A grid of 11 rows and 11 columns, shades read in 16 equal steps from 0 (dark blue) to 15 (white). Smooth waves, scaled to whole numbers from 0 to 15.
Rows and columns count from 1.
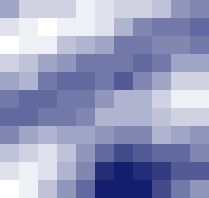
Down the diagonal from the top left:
9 14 14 8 5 8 10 7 5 4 8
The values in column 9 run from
2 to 12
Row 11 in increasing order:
0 0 0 3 5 6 8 8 11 14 15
